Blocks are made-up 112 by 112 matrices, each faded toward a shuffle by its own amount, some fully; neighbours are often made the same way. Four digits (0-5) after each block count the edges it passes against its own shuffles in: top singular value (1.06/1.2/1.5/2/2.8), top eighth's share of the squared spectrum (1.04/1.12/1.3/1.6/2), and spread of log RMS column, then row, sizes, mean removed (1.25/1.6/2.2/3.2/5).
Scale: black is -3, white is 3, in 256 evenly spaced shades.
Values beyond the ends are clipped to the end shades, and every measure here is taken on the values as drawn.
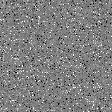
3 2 1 0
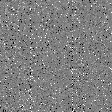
3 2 1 0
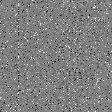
3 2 1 0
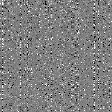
4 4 3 2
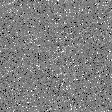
1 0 0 0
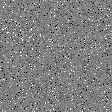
1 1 0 0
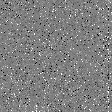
2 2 1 0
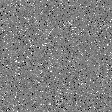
1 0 0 0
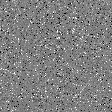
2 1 0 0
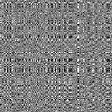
5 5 4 4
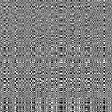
5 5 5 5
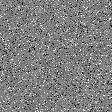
0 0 0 0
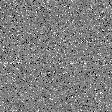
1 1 0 1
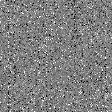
1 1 2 0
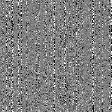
2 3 4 0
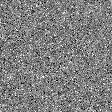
0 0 0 0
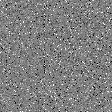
3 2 1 0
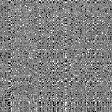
5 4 3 3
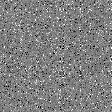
3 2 2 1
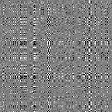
5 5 4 4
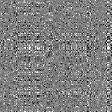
5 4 3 3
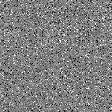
4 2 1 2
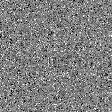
3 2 0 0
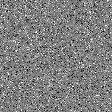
3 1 0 0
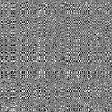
5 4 4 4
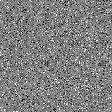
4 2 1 1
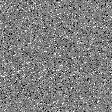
3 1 0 0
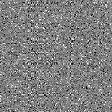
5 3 2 2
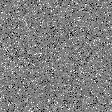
2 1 0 0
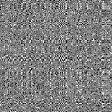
5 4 3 3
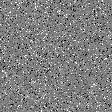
0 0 0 0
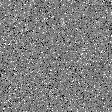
0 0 0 0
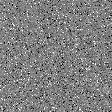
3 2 0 1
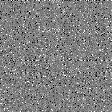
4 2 0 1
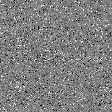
3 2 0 1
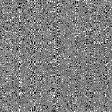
4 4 3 2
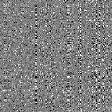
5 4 3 2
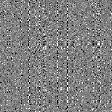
5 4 3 2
